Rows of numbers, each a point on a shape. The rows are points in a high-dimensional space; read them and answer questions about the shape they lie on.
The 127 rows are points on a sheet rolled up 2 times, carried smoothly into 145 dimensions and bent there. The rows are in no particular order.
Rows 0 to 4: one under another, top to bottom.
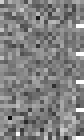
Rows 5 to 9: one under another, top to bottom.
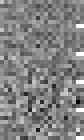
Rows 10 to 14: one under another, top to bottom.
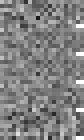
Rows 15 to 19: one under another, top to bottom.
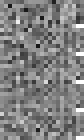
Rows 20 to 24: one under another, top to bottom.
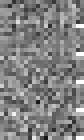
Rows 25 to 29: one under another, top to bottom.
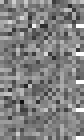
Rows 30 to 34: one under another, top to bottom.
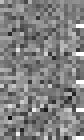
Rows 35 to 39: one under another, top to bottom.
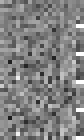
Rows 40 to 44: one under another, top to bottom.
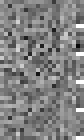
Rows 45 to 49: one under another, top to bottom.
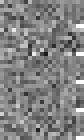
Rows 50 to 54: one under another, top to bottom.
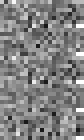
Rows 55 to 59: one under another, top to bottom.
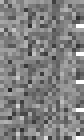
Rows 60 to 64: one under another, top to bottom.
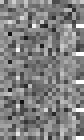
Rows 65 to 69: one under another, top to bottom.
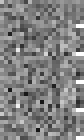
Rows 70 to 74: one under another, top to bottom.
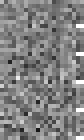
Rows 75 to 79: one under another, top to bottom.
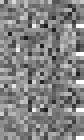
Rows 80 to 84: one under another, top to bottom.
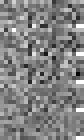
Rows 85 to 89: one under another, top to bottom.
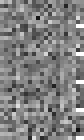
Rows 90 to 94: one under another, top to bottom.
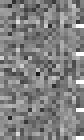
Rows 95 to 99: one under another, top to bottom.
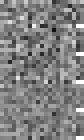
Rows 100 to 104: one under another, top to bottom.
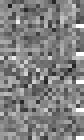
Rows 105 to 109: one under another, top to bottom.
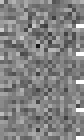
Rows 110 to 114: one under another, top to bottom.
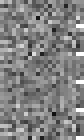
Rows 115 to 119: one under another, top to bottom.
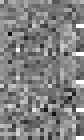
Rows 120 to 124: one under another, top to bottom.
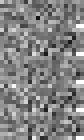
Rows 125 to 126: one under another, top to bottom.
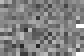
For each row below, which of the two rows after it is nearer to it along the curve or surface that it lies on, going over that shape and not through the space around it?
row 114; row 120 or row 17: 17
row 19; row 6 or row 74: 74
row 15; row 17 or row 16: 17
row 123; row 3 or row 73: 73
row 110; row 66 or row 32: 66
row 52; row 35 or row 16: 16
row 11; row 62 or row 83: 62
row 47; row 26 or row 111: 26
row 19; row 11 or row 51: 51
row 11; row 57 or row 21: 21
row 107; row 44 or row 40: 44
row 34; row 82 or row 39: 39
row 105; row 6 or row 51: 51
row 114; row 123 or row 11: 123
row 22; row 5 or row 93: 93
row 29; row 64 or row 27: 27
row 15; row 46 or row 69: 46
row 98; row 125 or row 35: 125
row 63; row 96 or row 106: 106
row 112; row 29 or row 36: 29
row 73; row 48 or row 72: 48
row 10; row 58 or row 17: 17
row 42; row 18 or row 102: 18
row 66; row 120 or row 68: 68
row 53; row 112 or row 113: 113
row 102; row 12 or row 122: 122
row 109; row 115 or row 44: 44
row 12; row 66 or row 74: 74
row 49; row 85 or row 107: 85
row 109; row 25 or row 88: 88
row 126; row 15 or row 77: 15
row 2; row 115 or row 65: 65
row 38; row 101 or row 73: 73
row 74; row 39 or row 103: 103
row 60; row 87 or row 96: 96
